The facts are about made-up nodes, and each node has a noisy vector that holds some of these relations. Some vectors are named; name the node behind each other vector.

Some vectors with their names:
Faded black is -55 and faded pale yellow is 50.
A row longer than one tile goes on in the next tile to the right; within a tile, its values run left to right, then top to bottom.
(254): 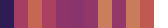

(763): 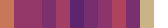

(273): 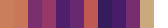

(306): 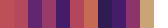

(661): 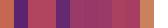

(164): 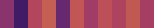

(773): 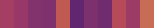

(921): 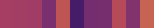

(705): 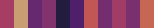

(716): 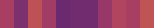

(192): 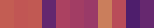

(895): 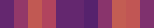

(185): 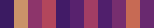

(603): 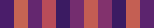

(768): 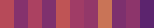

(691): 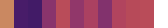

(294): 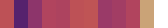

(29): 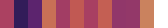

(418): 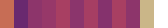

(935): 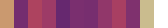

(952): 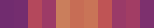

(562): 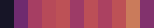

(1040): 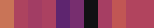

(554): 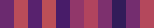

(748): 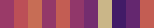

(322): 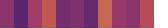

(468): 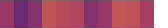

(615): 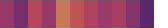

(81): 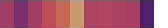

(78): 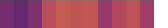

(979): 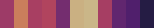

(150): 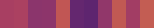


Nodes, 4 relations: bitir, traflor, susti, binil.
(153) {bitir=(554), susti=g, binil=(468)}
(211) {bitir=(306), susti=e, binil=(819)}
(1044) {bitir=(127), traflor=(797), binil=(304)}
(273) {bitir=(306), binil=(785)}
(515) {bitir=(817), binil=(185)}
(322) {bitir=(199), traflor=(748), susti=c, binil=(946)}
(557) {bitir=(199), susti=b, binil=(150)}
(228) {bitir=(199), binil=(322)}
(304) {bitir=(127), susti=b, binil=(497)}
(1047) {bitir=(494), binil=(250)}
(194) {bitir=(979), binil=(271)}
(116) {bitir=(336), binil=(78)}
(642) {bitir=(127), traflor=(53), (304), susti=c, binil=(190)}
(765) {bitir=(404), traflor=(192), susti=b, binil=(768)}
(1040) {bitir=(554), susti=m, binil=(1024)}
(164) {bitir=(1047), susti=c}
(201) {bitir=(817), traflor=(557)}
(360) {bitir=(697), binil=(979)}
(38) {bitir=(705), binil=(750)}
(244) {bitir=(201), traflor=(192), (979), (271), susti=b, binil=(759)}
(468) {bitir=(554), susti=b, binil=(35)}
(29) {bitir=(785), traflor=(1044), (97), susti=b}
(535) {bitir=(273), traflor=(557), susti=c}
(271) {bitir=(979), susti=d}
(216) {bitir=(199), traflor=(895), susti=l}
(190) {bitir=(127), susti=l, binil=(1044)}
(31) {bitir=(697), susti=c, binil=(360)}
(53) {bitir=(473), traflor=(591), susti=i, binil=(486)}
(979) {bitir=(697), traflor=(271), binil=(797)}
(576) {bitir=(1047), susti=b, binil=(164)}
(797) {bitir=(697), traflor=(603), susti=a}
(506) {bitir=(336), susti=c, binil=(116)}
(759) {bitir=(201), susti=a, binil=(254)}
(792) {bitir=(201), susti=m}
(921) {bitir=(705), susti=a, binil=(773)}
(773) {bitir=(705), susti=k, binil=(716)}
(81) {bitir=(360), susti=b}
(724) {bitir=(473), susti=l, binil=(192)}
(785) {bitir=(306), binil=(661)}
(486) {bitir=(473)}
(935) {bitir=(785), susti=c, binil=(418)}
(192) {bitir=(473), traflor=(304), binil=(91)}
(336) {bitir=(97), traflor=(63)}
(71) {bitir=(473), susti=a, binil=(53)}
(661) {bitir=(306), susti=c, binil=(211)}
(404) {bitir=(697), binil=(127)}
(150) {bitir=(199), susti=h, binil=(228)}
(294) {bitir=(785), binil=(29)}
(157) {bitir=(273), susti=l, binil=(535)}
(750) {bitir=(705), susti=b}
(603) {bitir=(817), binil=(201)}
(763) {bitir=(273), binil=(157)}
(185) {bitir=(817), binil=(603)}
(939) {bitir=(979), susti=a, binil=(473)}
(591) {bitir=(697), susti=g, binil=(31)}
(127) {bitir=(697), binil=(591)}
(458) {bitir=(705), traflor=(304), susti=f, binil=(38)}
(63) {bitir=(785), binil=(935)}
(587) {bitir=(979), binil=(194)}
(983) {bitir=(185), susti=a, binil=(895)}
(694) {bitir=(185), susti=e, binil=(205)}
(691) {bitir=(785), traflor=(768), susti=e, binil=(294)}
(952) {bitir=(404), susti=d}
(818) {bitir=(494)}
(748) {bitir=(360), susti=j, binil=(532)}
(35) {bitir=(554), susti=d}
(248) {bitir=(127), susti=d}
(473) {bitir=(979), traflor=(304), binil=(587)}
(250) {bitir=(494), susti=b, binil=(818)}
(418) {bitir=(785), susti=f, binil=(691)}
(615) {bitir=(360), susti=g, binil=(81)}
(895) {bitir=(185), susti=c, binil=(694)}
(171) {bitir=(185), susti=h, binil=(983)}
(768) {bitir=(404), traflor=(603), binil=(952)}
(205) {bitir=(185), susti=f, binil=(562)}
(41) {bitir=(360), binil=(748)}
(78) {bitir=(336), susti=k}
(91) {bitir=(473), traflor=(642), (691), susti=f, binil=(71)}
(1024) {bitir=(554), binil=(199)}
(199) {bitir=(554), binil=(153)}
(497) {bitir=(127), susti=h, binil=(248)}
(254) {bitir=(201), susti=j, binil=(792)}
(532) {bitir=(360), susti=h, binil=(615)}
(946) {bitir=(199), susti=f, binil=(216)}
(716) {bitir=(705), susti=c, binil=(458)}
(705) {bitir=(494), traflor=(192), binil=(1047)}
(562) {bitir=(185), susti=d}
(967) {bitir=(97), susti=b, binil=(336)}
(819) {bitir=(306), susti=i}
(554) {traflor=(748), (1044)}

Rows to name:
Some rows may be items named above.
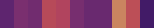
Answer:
(694)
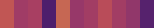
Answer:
(591)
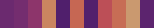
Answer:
(792)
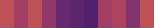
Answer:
(506)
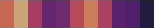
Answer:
(473)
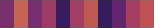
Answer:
(494)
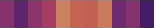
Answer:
(797)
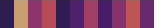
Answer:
(185)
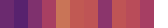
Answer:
(78)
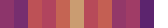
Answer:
(486)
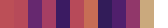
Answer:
(306)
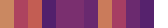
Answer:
(642)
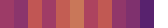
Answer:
(194)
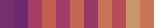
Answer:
(216)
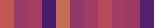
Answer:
(591)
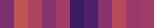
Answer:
(515)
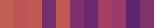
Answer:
(41)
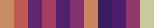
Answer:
(785)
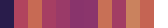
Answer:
(254)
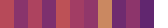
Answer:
(768)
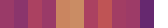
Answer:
(497)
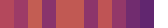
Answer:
(587)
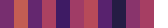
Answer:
(97)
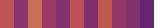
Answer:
(31)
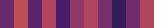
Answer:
(554)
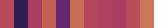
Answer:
(535)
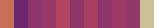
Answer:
(418)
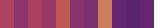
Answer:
(1044)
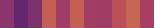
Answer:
(750)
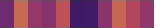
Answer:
(171)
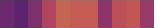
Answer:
(78)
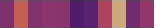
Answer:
(244)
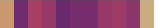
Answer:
(935)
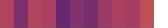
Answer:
(716)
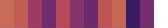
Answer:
(765)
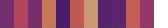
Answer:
(336)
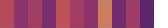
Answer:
(768)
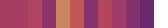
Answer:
(532)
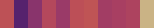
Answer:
(294)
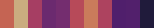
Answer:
(473)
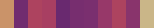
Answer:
(935)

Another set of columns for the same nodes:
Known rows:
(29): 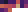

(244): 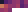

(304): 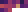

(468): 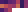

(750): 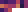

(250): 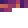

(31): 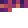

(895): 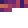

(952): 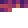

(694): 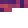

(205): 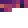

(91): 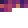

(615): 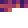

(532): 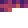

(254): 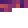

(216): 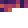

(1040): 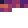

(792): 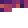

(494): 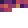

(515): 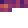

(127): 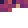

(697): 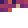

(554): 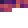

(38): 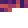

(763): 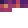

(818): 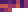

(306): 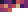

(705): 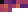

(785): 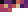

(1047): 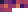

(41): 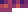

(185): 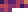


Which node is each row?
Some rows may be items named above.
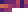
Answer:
(895)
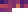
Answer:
(748)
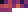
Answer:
(642)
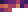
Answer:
(418)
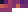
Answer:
(765)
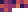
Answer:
(603)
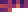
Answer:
(194)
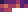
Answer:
(157)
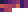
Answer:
(458)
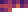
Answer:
(591)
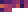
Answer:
(792)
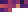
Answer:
(304)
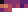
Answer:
(921)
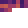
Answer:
(818)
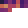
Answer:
(661)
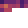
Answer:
(150)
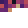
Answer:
(979)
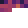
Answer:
(192)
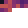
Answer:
(939)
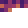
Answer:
(271)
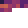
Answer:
(1040)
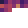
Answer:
(91)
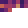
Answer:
(81)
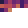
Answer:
(71)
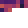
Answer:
(562)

